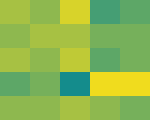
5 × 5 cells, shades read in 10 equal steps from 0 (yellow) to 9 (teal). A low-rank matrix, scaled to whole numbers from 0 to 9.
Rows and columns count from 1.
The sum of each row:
21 20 20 20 20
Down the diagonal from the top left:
3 3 2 0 5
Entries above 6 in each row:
1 0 0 1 0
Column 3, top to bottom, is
1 3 2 9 3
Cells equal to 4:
6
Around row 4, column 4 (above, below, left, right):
6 4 9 0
